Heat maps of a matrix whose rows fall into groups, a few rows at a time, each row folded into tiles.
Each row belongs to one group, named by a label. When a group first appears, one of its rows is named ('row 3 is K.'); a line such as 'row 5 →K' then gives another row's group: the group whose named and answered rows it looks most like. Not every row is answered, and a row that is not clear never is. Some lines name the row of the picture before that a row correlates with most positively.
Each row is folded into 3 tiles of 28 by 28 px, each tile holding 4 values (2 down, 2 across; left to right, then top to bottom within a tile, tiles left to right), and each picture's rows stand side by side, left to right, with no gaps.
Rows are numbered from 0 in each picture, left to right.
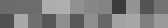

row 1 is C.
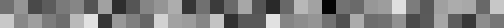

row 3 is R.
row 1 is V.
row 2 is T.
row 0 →V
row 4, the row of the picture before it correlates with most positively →0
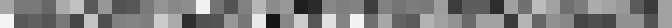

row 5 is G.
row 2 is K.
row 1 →V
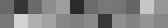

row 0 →R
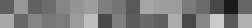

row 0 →V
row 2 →C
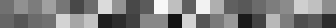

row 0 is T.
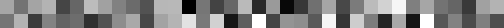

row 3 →V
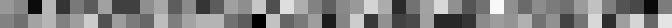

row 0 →C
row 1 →V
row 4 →K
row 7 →C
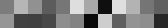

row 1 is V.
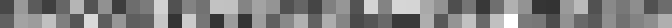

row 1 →V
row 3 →C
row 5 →C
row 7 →G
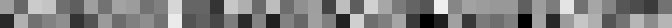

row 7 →C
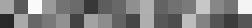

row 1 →R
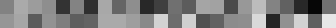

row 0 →K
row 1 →G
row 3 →C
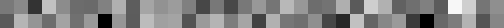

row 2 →C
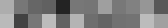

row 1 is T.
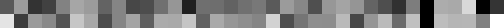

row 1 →C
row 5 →G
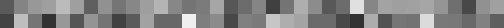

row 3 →R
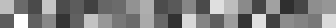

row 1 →R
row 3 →V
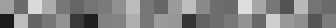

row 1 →G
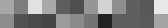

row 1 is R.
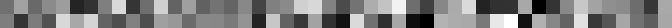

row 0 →T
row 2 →V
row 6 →V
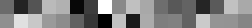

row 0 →R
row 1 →T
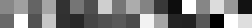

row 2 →T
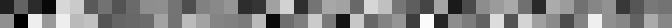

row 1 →V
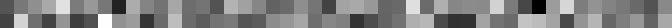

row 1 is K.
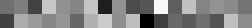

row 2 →T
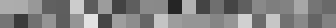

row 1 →V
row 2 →G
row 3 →K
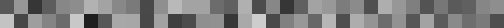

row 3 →V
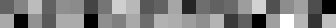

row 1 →G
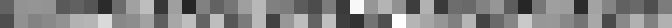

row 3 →C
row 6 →R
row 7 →C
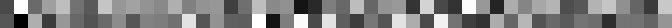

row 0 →T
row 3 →C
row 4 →T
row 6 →K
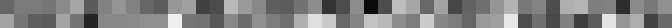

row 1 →G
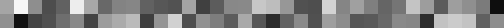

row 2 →V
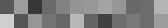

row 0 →V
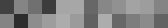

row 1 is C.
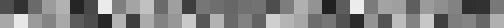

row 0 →R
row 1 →T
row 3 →R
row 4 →T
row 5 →C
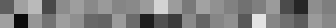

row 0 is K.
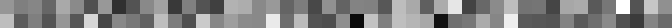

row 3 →K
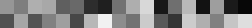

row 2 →G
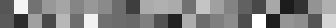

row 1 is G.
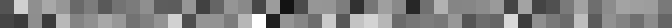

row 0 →T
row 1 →R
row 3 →V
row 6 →V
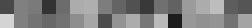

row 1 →C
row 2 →G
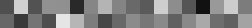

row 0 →T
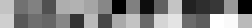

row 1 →C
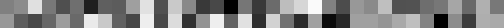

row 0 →K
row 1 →R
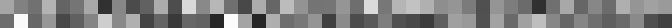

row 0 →K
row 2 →T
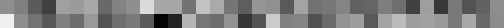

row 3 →K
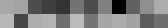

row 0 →C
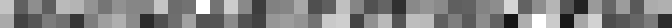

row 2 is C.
